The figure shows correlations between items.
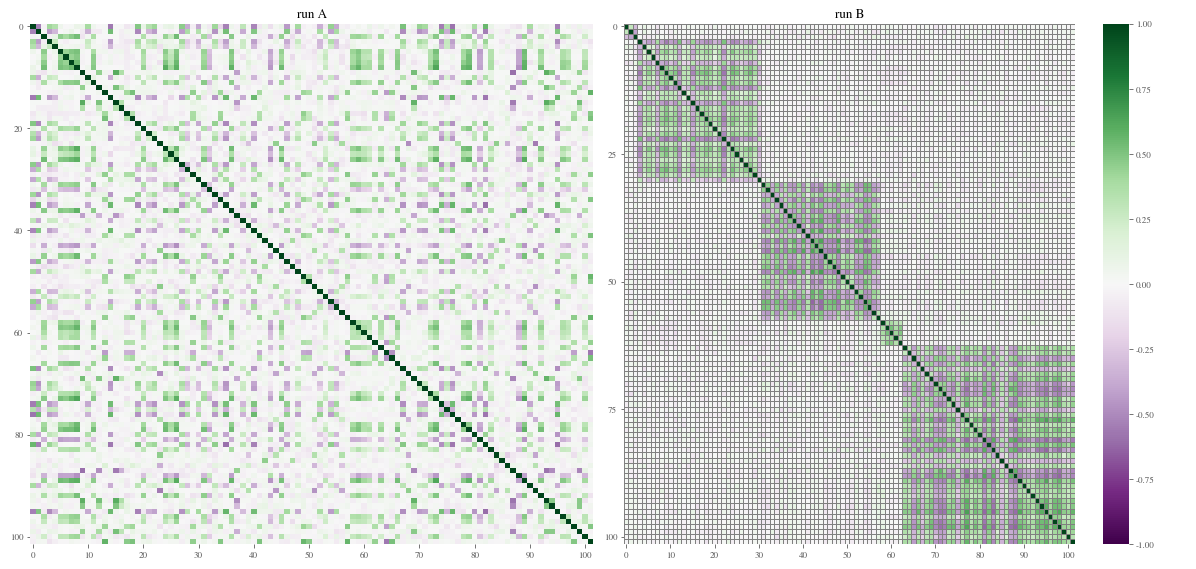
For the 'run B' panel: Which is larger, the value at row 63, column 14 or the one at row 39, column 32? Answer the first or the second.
the second
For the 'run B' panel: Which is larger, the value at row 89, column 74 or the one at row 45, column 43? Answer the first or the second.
the first
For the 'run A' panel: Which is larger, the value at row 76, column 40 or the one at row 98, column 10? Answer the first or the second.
the first
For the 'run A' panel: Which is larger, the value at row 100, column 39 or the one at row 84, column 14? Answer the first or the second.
the first
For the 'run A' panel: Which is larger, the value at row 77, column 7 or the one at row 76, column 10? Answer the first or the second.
the first
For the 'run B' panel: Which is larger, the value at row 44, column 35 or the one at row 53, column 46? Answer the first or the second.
the first
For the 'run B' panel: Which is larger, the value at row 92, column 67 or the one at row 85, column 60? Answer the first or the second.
the second
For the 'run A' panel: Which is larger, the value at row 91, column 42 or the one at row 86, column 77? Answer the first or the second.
the first
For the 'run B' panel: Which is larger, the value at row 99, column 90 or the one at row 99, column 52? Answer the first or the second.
the first
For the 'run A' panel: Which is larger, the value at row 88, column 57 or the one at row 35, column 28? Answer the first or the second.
the second
